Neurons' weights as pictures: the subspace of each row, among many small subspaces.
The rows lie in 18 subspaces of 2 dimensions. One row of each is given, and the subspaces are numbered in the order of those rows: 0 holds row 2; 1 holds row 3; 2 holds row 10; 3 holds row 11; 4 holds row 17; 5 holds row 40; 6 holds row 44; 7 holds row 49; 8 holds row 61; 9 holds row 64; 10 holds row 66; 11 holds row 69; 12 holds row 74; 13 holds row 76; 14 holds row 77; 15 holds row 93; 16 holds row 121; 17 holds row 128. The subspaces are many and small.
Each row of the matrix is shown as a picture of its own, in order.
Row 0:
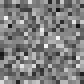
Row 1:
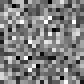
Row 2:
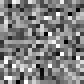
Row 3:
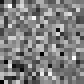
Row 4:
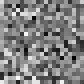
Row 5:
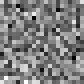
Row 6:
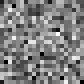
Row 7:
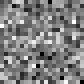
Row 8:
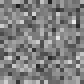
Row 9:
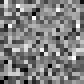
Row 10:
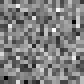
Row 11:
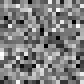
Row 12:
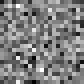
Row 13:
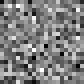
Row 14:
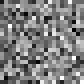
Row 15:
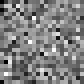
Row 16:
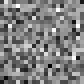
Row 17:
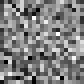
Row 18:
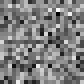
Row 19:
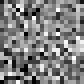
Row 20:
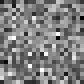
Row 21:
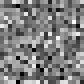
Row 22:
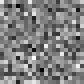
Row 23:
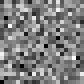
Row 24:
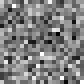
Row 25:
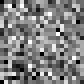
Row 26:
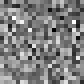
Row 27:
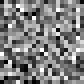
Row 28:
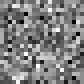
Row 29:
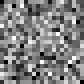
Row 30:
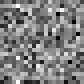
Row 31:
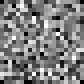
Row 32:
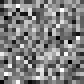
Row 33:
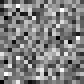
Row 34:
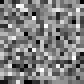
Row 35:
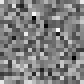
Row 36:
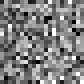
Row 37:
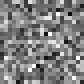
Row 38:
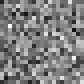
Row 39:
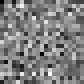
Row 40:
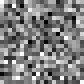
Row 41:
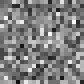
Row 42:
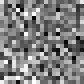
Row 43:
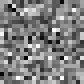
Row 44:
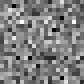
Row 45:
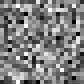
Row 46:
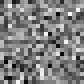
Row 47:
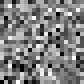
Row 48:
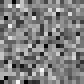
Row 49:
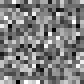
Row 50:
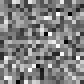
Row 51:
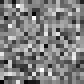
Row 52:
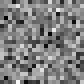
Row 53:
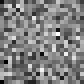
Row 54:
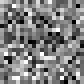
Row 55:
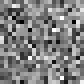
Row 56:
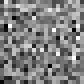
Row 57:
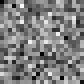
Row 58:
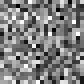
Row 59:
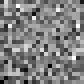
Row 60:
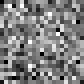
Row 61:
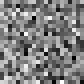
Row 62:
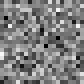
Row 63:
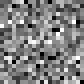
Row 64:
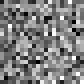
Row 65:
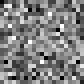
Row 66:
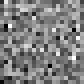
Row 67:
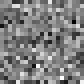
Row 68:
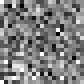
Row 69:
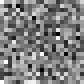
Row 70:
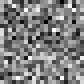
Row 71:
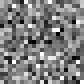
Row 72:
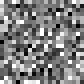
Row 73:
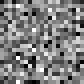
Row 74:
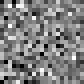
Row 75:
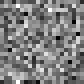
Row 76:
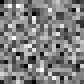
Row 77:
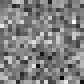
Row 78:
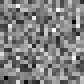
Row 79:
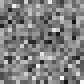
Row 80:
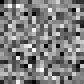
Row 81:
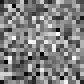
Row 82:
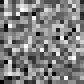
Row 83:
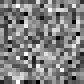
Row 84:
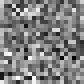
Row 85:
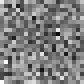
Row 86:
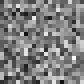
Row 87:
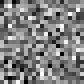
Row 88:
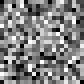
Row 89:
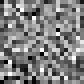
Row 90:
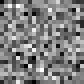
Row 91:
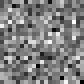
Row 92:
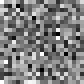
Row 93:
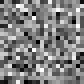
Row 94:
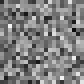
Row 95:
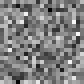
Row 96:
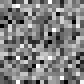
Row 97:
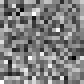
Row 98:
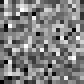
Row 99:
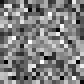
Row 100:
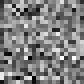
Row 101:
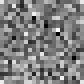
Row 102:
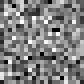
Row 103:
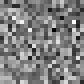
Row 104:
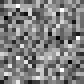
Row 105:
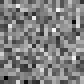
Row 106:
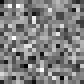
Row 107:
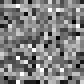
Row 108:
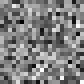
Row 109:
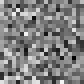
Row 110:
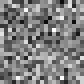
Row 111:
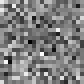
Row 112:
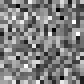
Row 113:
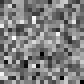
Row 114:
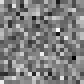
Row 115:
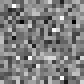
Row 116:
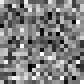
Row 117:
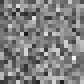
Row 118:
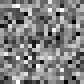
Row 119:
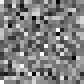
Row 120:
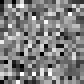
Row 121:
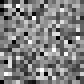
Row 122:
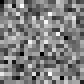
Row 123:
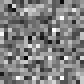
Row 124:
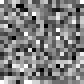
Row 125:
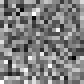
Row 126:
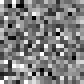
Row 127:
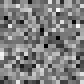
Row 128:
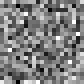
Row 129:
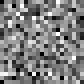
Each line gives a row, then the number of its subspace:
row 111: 16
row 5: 2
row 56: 10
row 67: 14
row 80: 13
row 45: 17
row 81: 11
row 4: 8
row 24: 7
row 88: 12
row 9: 6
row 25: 1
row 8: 15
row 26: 10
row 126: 12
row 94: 9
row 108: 5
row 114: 3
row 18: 1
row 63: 15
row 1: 2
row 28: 17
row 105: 2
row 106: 13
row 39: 5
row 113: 13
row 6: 7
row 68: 1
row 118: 11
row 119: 3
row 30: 11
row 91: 7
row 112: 4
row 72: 5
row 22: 14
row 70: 4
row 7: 14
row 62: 3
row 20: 17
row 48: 12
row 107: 14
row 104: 16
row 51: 7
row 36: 9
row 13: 14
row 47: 1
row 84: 8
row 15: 16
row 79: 7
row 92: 11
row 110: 4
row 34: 15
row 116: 1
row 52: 12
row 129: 3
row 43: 9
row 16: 6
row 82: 10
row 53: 11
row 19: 4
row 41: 12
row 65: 0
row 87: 0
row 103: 10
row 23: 3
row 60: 1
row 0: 3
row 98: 10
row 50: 0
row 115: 6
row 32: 16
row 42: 4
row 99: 0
